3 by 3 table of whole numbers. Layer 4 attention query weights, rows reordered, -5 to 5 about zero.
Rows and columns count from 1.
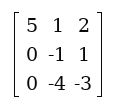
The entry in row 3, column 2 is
-4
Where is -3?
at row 3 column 3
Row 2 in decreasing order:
1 0 -1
